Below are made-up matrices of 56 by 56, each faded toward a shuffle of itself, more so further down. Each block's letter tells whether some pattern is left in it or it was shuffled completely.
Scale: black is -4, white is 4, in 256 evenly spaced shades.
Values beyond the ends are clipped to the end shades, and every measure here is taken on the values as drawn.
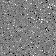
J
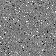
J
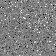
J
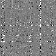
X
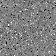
J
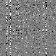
X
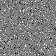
J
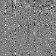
X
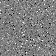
J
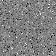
J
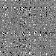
X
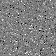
J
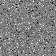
J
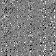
X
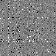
X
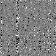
X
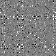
X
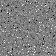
J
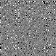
X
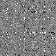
X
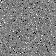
J
